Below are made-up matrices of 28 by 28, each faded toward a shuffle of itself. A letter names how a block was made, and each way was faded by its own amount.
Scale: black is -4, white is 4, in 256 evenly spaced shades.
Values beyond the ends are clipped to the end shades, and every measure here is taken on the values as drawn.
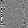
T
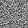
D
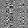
T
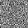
D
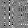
T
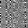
T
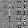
T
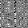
T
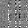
T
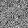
D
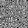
D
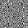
T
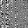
T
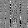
T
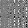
T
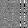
T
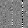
T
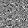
D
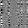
T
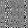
T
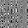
T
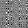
T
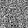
D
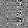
T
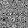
D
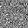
D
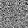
D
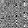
T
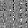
T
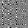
T
